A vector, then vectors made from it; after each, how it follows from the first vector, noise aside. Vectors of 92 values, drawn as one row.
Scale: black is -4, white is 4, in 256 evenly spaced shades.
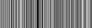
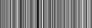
sign-scrambled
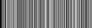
wrapped around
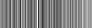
sign-scrambled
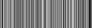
wrapped around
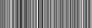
sign-scrambled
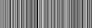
sign-scrambled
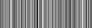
sign-scrambled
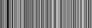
wrapped around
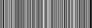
wrapped around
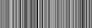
sign-scrambled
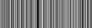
sign-scrambled
